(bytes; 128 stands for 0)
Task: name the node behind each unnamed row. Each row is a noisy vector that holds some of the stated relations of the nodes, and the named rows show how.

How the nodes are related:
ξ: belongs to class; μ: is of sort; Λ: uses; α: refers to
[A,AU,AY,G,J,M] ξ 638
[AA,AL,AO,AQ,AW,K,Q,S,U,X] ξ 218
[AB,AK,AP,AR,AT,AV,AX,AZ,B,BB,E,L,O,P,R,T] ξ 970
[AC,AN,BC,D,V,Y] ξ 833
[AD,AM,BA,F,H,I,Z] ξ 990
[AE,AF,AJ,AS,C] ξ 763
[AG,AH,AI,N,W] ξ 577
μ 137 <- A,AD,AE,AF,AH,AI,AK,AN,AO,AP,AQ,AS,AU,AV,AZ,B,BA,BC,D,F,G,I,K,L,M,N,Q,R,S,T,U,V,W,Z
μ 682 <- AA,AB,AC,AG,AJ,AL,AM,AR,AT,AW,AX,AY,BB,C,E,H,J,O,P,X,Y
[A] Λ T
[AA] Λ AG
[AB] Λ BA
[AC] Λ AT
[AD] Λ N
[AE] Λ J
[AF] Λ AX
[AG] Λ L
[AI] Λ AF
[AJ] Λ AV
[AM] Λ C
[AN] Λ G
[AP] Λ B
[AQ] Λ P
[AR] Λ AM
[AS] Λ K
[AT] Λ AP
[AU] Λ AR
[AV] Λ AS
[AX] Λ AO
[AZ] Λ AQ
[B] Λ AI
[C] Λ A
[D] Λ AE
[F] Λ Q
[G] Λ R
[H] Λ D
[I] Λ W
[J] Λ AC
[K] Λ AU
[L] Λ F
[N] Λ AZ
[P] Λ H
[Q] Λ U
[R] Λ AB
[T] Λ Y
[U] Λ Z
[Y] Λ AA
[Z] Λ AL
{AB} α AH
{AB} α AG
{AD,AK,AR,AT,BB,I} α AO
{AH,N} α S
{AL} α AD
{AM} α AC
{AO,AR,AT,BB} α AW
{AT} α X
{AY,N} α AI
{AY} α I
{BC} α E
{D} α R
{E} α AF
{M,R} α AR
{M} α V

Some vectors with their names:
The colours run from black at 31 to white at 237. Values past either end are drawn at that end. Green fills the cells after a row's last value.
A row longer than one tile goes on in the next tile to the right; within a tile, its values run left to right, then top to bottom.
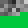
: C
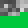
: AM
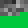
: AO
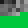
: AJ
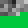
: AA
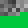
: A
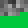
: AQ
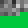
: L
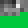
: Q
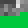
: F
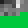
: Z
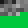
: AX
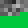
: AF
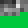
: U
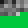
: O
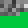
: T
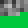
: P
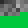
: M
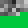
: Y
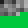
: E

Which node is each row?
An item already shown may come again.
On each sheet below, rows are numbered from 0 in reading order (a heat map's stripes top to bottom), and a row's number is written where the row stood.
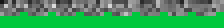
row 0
R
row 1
AU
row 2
V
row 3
T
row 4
H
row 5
I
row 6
N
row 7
J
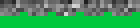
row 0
W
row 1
D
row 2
AC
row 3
AK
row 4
V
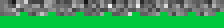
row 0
AG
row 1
H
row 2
BC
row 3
AV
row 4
AR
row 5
AU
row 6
AQ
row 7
AQ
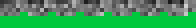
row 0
M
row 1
AN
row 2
AD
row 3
AY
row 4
AQ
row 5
AE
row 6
AL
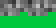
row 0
AQ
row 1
AZ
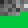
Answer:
AU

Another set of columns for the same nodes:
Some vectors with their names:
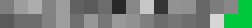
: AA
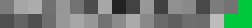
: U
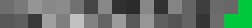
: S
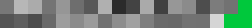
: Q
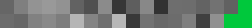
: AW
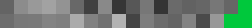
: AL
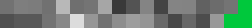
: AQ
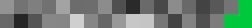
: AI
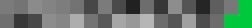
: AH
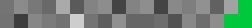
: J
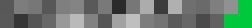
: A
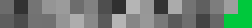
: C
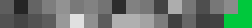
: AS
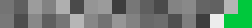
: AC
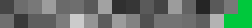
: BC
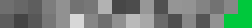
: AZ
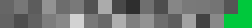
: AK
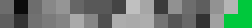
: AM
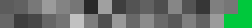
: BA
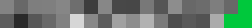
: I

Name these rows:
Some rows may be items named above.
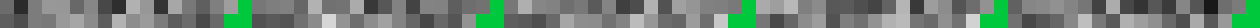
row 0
C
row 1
AQ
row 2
L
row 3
AG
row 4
W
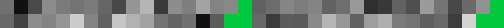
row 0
AR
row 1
AN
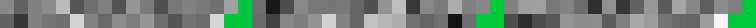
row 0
H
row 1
AR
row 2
F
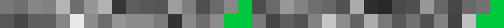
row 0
AE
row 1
V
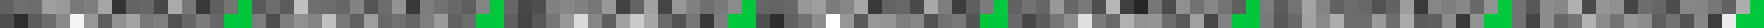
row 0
AF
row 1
E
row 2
AV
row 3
AF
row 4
AK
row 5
AB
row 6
AC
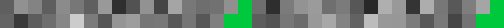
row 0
G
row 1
C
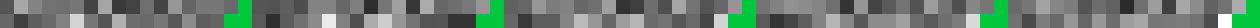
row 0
M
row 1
AU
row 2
AN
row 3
Z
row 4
Y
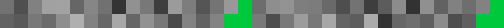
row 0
AJ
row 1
AY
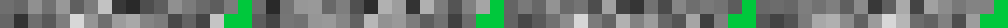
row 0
D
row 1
C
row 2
AK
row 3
T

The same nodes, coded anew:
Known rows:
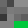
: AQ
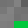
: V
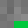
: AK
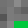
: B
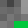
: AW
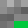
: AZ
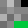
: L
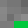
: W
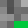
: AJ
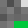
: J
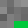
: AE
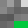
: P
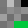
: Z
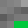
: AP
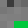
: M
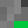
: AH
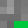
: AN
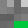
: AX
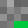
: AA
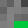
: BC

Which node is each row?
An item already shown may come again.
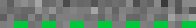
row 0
D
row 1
AA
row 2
M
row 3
G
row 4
BC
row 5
BC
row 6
AV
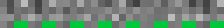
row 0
AJ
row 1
AR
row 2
AM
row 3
Y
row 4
AG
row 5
V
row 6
T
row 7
AR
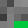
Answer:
AQ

